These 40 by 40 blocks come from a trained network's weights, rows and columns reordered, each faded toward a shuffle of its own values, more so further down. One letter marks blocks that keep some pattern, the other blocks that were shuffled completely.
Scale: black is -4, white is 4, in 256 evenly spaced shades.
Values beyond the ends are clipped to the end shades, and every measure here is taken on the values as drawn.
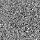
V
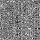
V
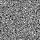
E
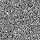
E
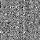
V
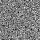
E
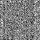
V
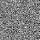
V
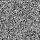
E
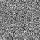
V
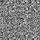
V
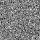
E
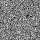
E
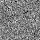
E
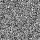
E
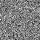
E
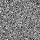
E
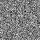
E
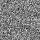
E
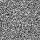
V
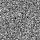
E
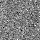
E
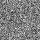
E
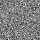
E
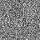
V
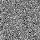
E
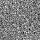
V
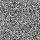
E
